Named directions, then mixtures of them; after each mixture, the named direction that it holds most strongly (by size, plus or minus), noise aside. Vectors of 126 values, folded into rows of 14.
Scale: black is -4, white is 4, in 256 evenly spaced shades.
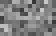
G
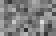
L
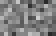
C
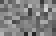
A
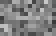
G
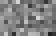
C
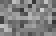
G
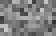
G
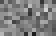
A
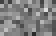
A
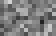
L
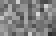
C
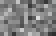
C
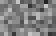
C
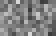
C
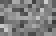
G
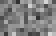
C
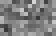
G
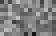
A
